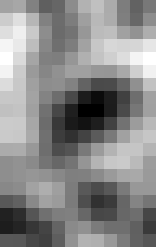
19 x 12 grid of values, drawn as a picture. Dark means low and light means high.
Ninth with the lowest average: centre. Lone odd cells: none. Grain: blotchy. Histogram: bell-shaped.
